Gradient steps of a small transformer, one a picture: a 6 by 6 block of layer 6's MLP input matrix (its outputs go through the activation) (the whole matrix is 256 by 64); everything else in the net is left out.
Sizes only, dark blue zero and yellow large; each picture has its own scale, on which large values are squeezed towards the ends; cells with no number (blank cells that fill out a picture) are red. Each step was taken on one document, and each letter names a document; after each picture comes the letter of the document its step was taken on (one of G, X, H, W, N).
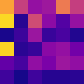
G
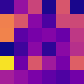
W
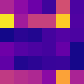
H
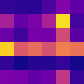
H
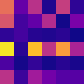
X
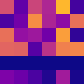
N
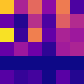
N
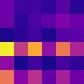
G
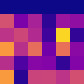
G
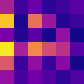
X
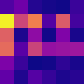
X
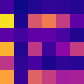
G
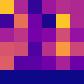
N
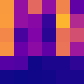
N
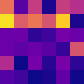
H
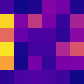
X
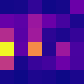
X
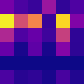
N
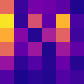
N
